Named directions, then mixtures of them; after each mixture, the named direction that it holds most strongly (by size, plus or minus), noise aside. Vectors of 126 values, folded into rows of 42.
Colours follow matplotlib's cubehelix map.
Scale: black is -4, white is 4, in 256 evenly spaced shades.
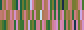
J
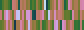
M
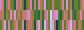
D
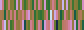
D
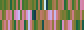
M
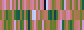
M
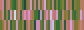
D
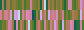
M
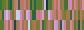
M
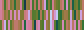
D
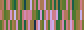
D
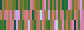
J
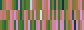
J
